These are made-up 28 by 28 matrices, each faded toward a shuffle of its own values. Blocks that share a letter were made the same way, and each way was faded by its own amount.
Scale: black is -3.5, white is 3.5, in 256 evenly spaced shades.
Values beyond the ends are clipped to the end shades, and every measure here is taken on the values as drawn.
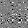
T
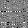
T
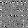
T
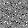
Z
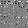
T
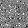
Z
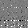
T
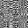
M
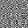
M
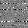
T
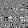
T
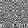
M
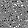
Z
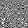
T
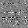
T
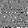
T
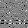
T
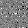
T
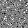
Z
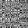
M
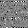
T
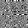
T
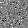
Z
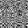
M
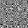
M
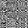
M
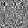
M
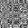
M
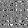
T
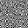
M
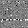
T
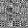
M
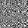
M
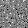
Z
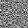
M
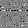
T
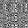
M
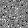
Z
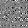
T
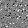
Z
